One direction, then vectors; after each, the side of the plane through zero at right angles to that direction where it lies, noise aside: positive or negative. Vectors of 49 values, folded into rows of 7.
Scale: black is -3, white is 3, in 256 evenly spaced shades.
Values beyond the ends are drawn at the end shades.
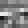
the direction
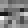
negative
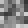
negative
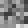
negative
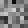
positive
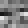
negative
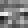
positive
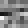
negative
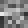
positive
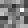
positive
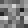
negative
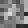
positive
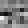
negative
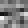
negative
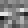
positive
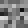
negative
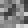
negative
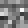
positive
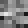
positive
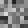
positive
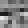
negative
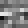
positive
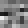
negative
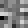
positive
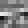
positive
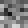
negative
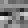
negative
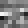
positive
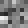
negative
